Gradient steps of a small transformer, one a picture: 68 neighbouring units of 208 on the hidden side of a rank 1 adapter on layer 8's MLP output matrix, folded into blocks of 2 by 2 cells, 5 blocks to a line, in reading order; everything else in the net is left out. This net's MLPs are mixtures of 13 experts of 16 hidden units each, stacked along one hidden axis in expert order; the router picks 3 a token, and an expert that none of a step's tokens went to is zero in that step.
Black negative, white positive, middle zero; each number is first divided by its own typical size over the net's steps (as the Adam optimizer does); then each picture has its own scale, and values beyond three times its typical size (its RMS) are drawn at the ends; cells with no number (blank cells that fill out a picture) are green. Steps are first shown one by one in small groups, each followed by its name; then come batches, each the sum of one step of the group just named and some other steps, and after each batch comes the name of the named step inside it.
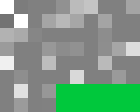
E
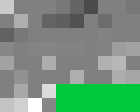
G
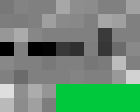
E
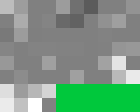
G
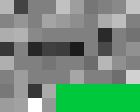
G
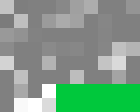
E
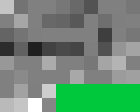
G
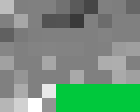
G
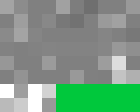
G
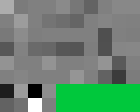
G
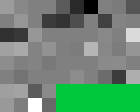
G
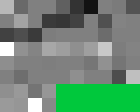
G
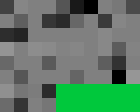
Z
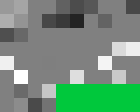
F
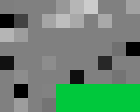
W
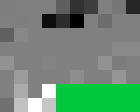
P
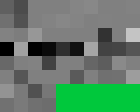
W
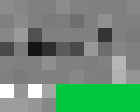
P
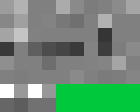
F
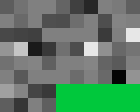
Z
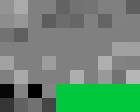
F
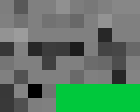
P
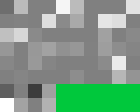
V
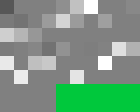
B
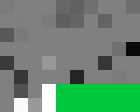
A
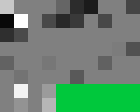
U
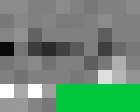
U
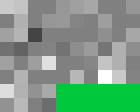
B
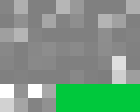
V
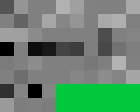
V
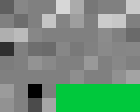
V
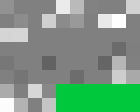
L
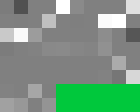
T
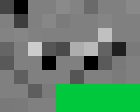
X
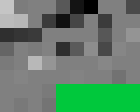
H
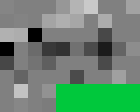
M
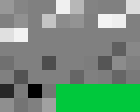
L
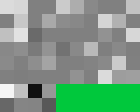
L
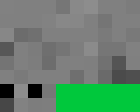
M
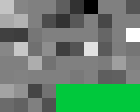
H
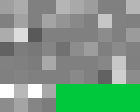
M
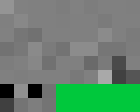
X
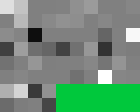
M
